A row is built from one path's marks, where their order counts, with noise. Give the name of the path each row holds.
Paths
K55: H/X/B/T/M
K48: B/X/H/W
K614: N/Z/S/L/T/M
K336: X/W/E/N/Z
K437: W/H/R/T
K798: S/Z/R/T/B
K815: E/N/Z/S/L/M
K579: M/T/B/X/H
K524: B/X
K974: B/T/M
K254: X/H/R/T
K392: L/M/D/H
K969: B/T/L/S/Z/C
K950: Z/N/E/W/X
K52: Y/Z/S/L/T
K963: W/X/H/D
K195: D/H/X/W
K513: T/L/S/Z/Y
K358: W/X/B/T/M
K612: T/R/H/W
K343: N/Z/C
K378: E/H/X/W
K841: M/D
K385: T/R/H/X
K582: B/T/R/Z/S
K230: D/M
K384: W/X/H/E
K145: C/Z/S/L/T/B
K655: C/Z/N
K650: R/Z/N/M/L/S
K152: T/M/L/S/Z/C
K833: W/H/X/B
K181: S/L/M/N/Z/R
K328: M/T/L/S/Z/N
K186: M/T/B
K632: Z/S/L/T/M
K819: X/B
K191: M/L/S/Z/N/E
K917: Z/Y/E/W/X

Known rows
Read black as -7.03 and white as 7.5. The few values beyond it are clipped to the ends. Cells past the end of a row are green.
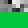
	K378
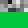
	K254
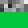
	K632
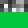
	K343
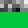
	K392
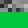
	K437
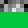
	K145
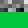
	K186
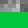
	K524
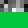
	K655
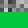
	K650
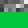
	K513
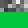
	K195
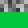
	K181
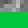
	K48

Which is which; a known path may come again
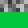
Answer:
K181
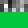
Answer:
K614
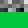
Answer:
K186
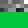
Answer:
K152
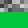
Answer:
K963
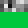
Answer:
K950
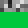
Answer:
K815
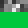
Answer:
K582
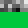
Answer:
K392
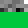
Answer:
K328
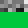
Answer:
K579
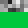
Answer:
K254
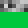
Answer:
K917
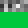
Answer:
K798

